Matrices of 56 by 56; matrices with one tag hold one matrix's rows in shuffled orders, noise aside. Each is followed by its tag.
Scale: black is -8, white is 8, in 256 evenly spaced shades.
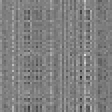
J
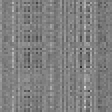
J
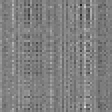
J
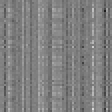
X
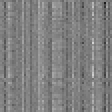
X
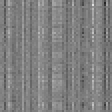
X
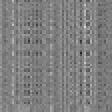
J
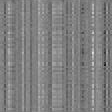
X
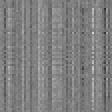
X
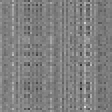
J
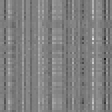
X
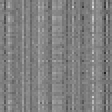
X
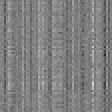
X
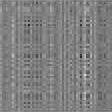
J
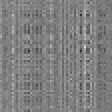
J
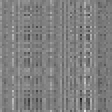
J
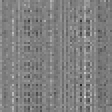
J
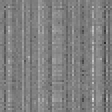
X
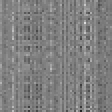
J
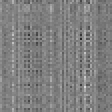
J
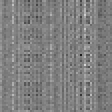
J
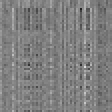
J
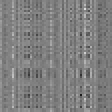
J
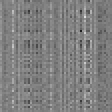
J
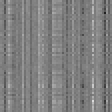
X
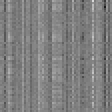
X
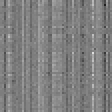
X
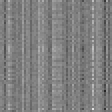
X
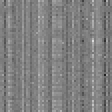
X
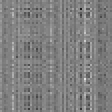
J
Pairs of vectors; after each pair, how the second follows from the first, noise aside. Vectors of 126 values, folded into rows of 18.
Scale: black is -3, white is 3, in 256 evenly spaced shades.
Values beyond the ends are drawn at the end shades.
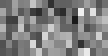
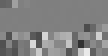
partly zeroed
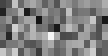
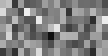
negated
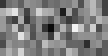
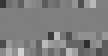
partly zeroed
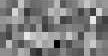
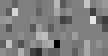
partly zeroed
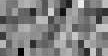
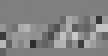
partly zeroed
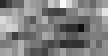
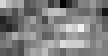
negated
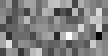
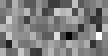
negated
